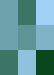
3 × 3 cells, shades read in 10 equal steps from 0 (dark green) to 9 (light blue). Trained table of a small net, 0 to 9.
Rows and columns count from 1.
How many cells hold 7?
1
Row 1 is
6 3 9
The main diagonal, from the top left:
6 5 0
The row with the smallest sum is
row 3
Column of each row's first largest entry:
3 3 2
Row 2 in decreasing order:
7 6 5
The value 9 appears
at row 1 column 3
